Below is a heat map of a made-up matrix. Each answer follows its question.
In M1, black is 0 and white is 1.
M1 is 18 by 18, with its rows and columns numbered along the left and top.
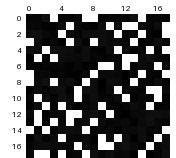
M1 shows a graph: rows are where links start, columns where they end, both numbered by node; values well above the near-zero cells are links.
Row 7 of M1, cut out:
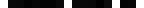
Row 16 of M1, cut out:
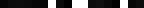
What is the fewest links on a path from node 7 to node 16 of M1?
4
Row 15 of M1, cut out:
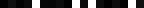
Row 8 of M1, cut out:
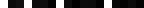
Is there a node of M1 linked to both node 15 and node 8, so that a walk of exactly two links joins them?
no
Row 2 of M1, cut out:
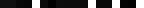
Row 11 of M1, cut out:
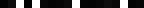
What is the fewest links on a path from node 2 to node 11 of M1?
1
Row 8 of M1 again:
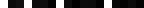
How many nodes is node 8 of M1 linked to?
4
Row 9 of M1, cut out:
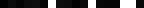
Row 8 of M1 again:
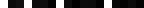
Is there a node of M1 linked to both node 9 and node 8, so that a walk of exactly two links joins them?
no
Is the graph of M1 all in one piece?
yes
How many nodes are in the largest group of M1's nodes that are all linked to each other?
3
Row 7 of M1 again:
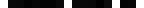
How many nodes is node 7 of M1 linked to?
4
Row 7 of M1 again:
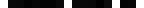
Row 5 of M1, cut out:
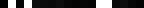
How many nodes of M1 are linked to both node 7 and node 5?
0
